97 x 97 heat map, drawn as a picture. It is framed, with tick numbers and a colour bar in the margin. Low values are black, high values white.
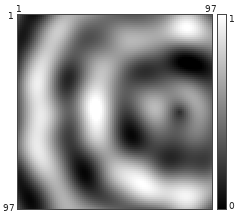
No lone cell stands out from its neighbours. There is no overall slope. Rings spread out from the middle right.
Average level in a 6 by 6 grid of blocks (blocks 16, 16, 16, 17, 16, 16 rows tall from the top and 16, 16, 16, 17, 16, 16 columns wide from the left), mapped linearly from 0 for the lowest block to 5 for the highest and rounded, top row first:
1 4 2 3 4 5 | 4 2 3 2 1 0 | 5 2 5 2 3 3 | 5 2 5 1 2 2 | 4 2 2 3 1 1 | 1 3 1 4 5 5
